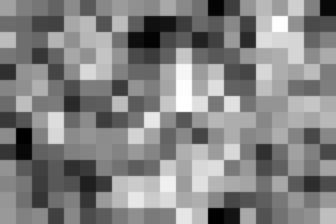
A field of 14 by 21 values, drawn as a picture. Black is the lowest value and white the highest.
Mirror symmetry: none. Odd rows or columns: none. Average level on the scale: 50%.
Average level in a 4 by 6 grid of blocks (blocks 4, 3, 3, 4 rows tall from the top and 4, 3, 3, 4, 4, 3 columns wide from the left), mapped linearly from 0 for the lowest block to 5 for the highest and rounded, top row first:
1 3 0 0 3 2 | 2 2 1 5 3 3 | 1 2 3 2 3 2 | 1 0 3 4 1 2
